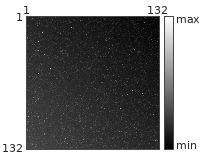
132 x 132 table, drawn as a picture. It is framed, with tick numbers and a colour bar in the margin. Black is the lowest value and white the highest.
There are no regular stripes. Neither half mirrors the other. The top right is the ninth with the lowest average. The grain is fine, like static. There is an overall slope up to the bottom left.
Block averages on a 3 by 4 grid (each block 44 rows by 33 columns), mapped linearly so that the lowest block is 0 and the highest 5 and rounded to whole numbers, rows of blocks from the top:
3210
4321
5432
